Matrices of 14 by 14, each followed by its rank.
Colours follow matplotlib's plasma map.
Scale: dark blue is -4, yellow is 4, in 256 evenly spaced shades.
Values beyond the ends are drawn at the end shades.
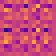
two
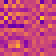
three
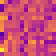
three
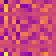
two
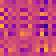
two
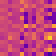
two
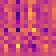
two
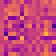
three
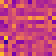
three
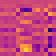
two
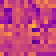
three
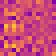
three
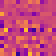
three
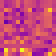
three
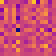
three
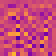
three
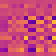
two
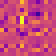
three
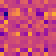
two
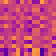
two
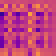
two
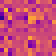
three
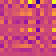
two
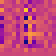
two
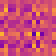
two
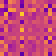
two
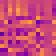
three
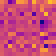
three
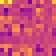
three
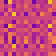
two
